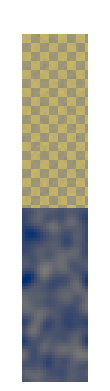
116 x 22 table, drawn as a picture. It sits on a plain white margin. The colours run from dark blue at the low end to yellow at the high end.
The table splits into 2 rows of 1 panel. Panel 1,1: high, checkered. Panel 2,1: low, blotchy.
